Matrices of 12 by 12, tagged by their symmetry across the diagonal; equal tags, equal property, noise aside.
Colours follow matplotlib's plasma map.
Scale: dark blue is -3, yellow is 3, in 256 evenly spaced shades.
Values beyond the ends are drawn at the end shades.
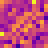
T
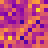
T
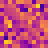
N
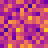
T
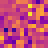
N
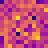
T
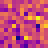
N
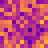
T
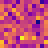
N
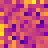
T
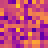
N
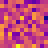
N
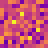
T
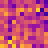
N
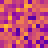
T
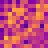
T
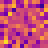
N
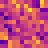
N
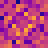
T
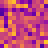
N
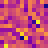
N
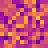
T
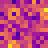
T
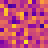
N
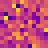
N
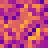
T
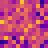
T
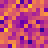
T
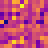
N
